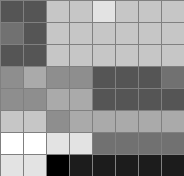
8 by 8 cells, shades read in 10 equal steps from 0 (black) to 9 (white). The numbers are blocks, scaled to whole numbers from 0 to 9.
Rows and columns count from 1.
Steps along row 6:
same down up same same same same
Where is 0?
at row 8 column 3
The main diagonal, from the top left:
3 3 7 5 3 6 4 1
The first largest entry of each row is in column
5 3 3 2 3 1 1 1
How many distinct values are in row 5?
3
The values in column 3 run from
0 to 8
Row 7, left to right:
9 9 8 8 4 4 4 4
